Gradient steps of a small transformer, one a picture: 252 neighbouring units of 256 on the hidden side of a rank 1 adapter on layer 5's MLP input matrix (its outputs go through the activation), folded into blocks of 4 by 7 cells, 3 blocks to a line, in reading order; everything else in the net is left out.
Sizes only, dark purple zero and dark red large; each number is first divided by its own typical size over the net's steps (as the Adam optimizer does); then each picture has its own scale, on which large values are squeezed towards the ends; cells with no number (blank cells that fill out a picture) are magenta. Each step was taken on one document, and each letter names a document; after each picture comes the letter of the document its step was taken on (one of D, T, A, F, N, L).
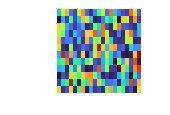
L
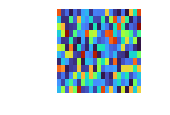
L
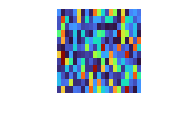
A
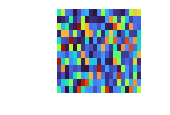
L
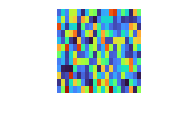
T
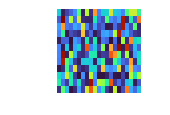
A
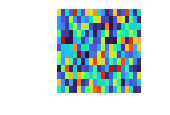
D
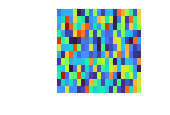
T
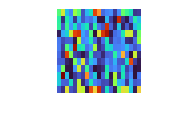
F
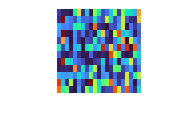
A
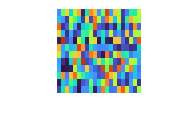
T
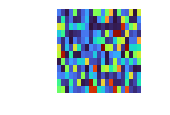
A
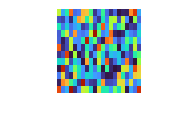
L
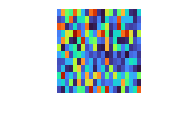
F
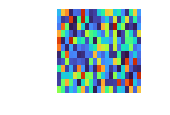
L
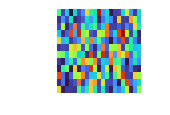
D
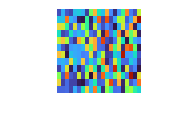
D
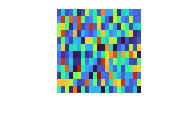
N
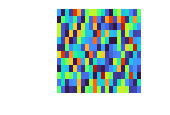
D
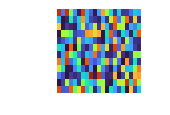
L
